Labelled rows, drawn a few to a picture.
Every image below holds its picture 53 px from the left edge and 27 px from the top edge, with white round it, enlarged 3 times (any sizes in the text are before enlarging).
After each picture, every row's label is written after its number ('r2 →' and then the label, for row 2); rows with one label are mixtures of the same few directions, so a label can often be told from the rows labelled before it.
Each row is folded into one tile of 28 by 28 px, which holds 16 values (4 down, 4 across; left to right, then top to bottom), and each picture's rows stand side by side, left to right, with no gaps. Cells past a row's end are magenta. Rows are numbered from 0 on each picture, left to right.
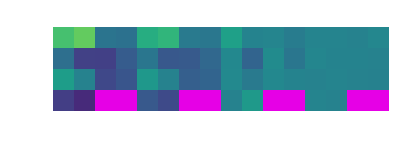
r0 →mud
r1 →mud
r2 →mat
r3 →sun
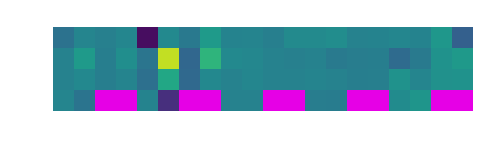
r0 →mat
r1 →mat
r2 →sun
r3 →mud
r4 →sun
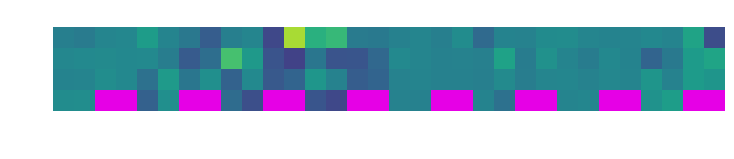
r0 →mud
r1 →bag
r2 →sun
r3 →mud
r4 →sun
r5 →mat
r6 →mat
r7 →sun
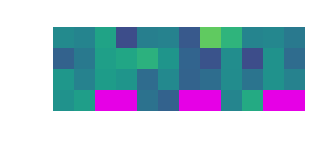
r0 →sun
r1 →sun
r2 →mat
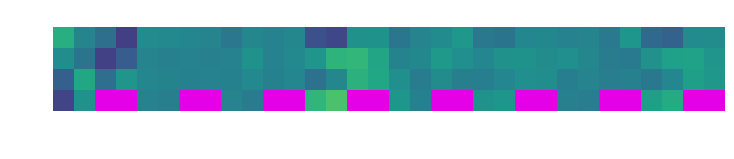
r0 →bag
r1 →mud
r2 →mat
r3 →mud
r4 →bag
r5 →mud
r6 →sun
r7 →mud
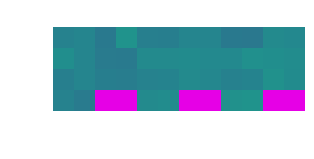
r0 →sun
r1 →mud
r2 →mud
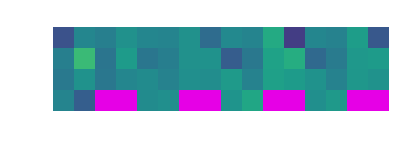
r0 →mat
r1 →sun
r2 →sun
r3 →sun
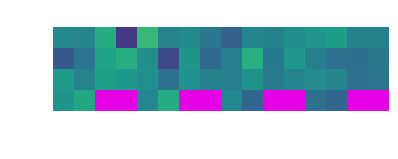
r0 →sun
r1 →mat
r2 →mat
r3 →mud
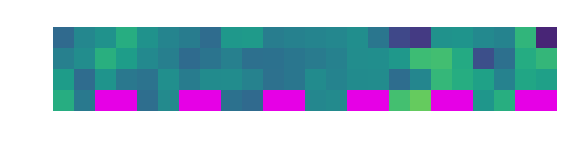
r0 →bag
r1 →bag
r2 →mud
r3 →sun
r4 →mud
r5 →sun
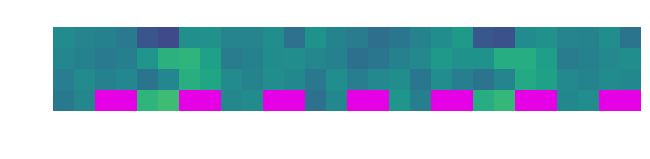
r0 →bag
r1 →mud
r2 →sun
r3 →bag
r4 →bag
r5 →mud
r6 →sun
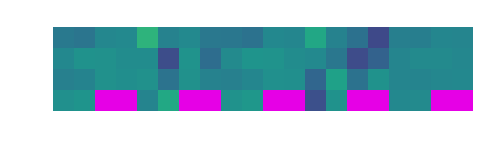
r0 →mud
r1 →mat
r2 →mud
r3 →bag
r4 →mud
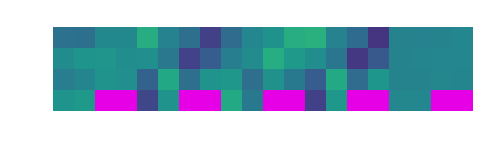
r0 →mud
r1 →bag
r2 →bag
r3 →bag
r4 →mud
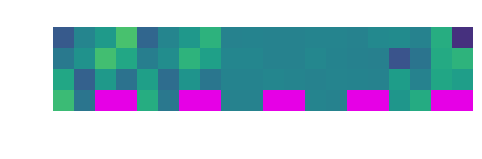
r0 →bag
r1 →bag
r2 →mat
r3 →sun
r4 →sun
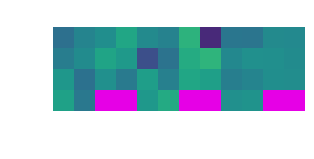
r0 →bag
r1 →sun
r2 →mud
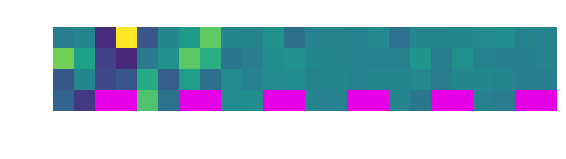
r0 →sun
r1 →bag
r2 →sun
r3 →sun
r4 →mat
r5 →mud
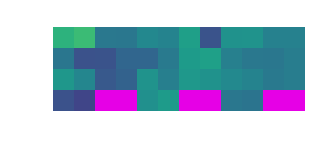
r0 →mud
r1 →sun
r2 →mud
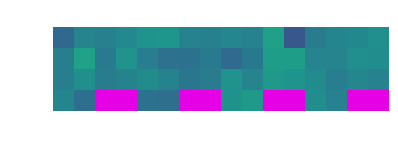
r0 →mat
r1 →mud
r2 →sun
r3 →bag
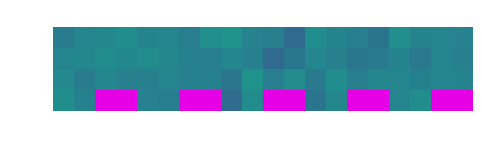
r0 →bag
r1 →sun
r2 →bag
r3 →bag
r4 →mat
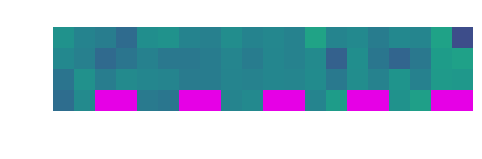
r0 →bag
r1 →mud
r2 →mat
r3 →mat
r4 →sun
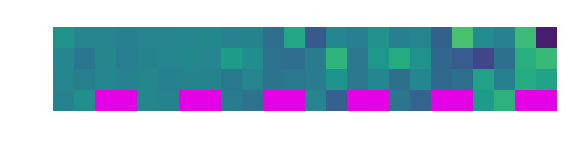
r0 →mat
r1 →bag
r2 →sun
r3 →mat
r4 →sun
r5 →sun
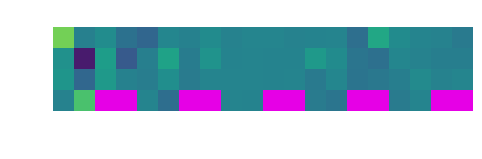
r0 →mat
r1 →mat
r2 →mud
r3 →sun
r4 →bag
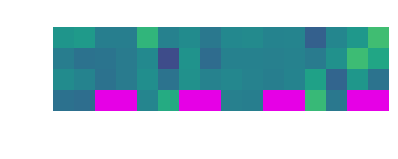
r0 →mud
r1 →mat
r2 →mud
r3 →bag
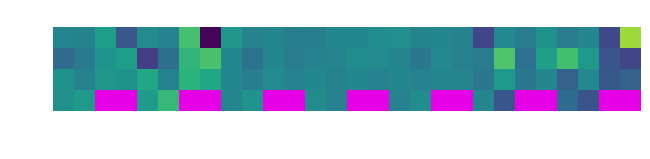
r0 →sun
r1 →sun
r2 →mat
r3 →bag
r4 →mat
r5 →mat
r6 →sun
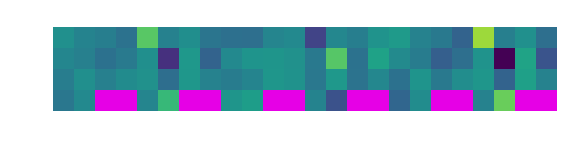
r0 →bag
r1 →mat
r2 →mud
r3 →mat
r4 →bag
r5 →mat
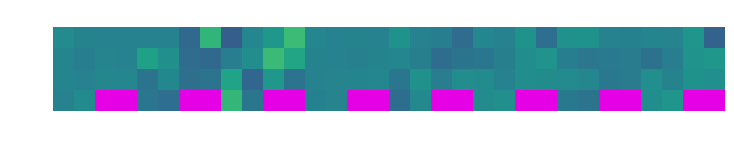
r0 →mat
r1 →sun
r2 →bag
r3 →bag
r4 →bag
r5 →sun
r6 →mud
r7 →sun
